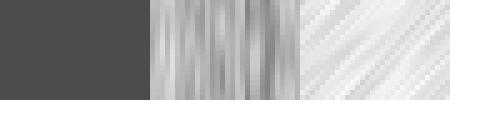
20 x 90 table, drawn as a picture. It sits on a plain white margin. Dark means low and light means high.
It is made of 1 by 3 panels. Panel 1,1: low, flat. Panel 1,2: high, streaked downward. Panel 1,3: very high, slanting up to the right, faint in contrast.
